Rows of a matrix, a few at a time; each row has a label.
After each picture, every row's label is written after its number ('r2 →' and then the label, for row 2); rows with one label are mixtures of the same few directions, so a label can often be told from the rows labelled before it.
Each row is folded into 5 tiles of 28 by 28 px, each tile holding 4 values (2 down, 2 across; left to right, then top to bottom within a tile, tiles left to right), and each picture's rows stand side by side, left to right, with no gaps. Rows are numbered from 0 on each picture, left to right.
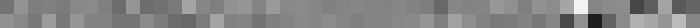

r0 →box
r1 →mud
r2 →mud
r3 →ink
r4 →ink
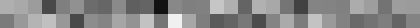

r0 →mud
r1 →ink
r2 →ink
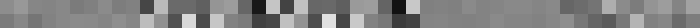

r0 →ink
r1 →box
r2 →box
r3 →mud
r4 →mud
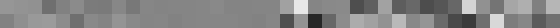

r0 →mud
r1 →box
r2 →ink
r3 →mud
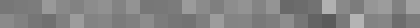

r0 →mud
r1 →mud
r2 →mud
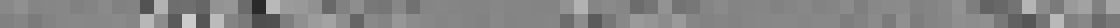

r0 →ink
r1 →box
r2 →mud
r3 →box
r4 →ink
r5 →ink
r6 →box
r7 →mud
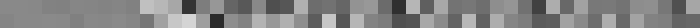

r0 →mud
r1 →mud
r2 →box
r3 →box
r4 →box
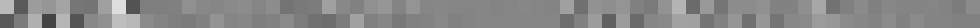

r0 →box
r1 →mud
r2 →mud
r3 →ink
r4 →box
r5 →box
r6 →box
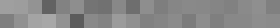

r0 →mud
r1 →box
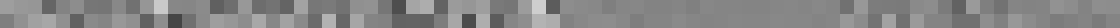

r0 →mud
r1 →ink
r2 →box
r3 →box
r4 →mud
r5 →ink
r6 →box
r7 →ink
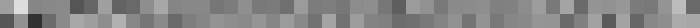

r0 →ink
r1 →ink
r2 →box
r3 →box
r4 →box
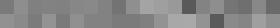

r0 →box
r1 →mud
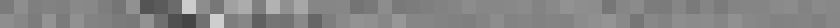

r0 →box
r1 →mud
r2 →ink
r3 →mud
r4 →mud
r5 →ink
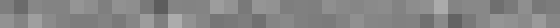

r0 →ink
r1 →ink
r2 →mud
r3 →ink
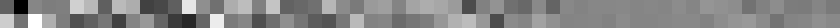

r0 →ink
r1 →mud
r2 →mud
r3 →mud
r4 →box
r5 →mud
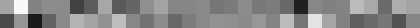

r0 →ink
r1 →ink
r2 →ink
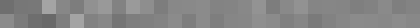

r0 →mud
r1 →box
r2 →ink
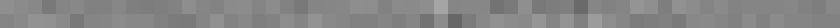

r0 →mud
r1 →mud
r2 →ink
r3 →ink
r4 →ink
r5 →box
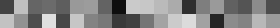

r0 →box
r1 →mud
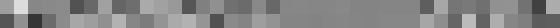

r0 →ink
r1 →mud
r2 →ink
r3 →box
